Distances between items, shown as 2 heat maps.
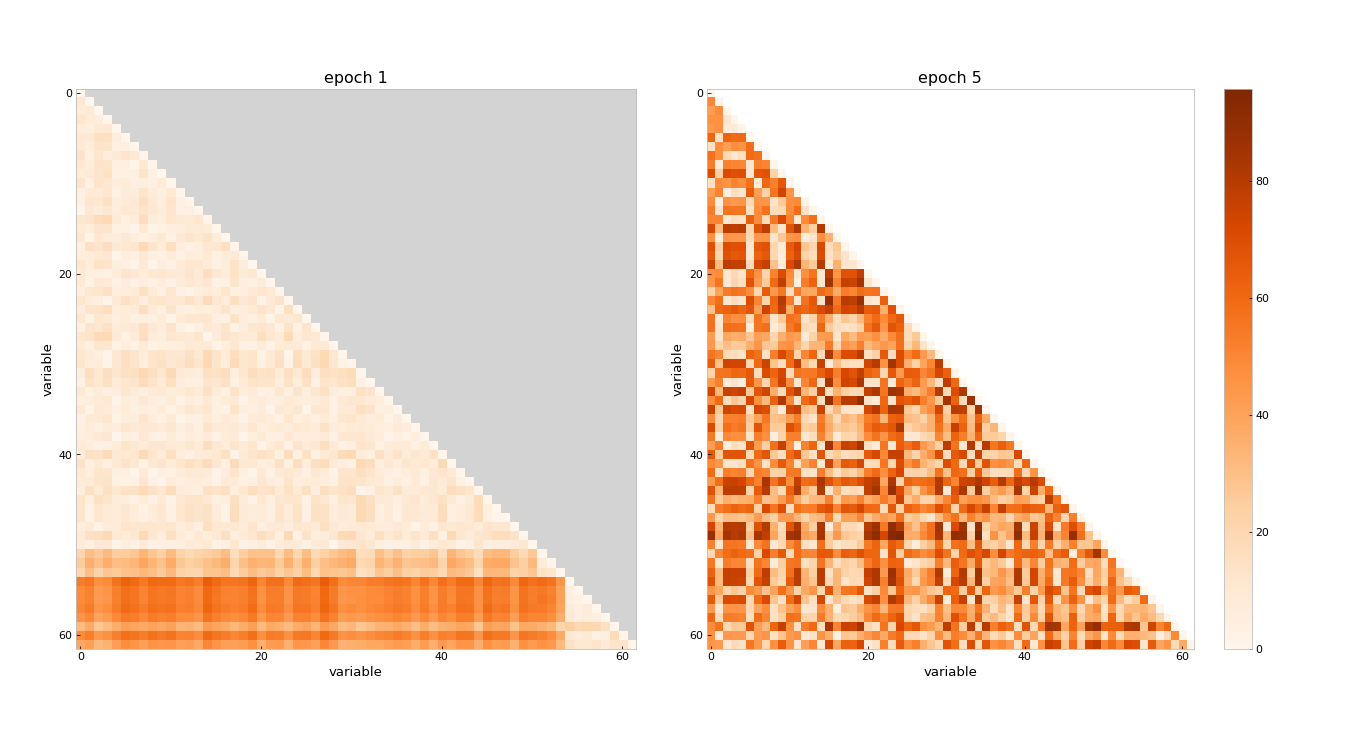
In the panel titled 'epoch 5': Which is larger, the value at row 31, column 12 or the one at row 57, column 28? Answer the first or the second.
the first
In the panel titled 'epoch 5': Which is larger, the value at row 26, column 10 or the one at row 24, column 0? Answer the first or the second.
the first
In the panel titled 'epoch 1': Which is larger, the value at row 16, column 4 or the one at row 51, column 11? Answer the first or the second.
the second
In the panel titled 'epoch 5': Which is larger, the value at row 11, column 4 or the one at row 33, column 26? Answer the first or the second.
the second
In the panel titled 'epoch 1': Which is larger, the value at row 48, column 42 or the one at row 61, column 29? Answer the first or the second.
the second
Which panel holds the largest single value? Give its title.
epoch 5
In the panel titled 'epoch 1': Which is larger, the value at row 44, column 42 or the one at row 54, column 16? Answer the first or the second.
the second
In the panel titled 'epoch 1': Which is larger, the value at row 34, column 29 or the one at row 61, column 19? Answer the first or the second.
the second
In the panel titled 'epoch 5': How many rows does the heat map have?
62
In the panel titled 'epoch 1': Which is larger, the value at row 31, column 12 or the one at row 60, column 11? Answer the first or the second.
the second
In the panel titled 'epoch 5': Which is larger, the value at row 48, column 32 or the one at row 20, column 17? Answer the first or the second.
the first
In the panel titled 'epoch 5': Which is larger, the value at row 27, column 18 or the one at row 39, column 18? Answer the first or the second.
the second
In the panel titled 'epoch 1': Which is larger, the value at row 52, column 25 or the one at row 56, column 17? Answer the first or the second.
the second
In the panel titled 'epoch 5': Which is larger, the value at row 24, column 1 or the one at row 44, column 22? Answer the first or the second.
the first
